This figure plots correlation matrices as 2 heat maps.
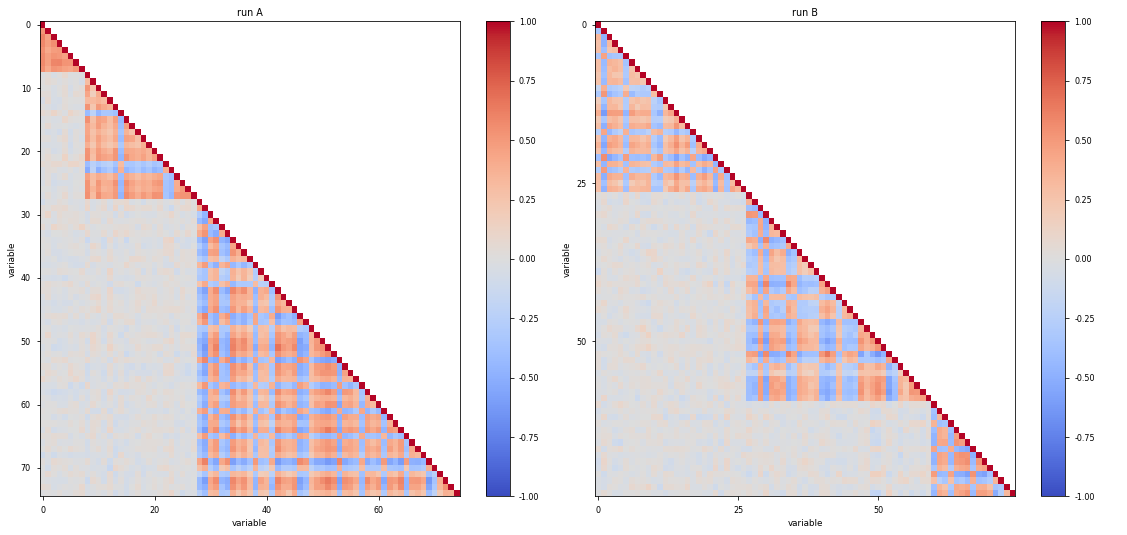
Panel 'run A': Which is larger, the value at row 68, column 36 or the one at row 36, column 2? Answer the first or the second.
the first
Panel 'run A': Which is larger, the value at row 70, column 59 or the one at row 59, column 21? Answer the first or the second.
the second
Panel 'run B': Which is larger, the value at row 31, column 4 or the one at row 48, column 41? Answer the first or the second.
the first
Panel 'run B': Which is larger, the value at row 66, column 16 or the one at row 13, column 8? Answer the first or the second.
the second
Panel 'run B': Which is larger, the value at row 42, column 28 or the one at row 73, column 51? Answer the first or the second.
the first
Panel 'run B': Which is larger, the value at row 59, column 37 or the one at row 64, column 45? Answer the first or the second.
the first
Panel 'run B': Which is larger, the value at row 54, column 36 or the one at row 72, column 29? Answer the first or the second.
the first
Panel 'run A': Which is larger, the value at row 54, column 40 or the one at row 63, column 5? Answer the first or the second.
the first
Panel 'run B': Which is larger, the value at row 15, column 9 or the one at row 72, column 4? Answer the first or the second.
the first
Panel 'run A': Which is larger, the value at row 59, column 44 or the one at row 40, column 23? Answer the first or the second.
the first
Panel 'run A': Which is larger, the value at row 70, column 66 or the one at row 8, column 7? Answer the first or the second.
the second
